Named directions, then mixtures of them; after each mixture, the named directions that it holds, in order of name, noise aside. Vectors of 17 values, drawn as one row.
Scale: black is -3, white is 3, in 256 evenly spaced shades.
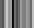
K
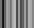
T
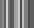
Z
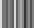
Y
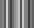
Z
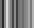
K, T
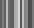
Z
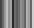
K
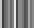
T, Y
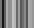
T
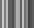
T, Z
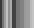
K, Y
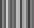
Y, Z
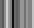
K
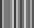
K, Y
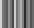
Y
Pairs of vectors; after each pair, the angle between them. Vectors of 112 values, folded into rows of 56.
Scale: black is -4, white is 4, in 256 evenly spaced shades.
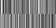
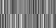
partly opposed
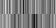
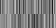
partly aligned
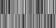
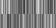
nearly opposite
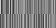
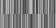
partly opposed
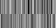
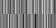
partly opposed
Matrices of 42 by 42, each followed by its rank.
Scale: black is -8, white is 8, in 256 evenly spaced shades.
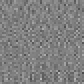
five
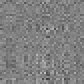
five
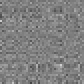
five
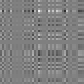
one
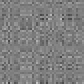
three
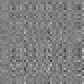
three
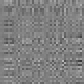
three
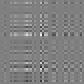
one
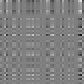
one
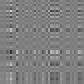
one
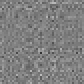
five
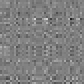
three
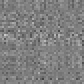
five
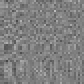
five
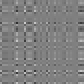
one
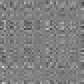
three
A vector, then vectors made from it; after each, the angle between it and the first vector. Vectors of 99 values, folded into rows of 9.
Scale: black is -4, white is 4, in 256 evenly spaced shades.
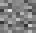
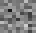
nearly opposite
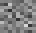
nearly opposite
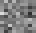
partly opposed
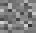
nearly opposite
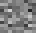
nearly parallel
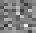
partly opposed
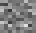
nearly opposite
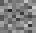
nearly opposite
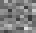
partly opposed
